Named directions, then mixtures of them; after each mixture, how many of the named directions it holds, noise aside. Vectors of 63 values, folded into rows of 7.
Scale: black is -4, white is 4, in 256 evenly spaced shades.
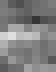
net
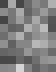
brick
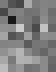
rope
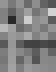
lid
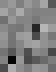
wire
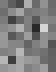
two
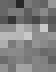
three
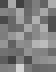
one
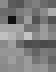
three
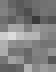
one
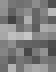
three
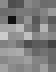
three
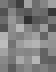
three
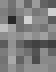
one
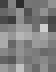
three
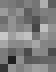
two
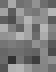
three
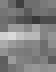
one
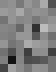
one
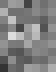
two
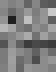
one
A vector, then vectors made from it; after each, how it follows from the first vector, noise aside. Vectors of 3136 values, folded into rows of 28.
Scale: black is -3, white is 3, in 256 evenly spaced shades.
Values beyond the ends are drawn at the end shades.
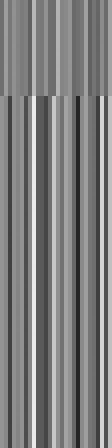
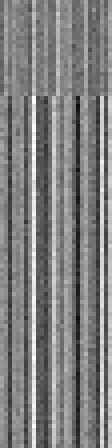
copied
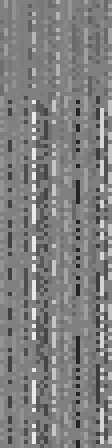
partly zeroed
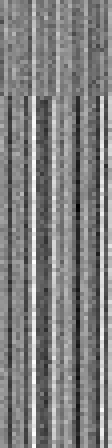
copied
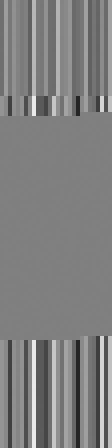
partly zeroed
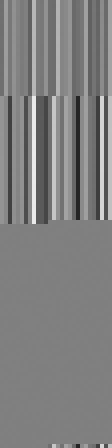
partly zeroed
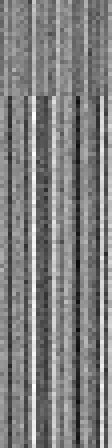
copied
